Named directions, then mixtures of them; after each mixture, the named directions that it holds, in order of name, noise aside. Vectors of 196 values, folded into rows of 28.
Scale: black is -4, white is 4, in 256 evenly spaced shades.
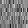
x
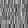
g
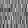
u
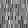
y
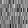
x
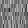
u, x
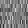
u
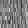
g, u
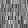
y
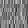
g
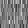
g, y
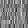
g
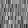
y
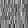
g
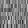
u, y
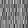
g, x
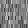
y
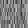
g
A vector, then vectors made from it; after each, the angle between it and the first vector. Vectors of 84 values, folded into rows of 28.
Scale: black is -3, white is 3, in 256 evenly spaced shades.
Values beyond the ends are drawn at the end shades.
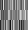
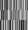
nearly parallel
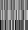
partly aligned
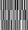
partly opposed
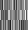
nearly parallel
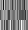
nearly opposite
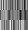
nearly opposite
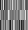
nearly parallel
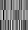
partly aligned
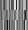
orthogonal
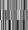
orthogonal
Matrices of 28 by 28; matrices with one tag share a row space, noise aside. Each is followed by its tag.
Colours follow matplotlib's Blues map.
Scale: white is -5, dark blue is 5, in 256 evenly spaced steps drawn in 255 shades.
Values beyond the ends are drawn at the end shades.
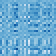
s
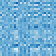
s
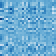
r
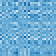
s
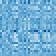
s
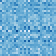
s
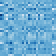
r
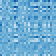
s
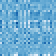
s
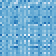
s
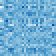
r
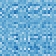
s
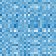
s
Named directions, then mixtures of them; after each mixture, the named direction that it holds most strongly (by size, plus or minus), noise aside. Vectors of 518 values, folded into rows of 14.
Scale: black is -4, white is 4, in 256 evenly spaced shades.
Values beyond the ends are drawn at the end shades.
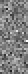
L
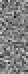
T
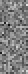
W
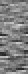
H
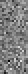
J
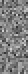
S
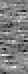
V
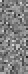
W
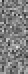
S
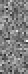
L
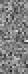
L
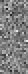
L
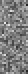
W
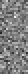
T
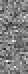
T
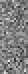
J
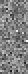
L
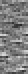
H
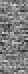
V
